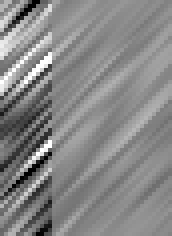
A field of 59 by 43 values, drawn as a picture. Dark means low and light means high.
Ninth with the highest average: top left. Mirror symmetry: none. Average level on the scale: 50%. Seam: vertical, 30% of the way across, the right part calmer.
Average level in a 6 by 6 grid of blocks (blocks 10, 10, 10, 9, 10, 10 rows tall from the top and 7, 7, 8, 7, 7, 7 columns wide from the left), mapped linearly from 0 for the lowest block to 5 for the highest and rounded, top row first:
4 3 4 3 3 3 / 5 5 3 3 3 4 / 2 1 3 4 3 4 / 0 2 4 3 4 3 / 1 2 3 3 3 3 / 3 0 3 3 3 3
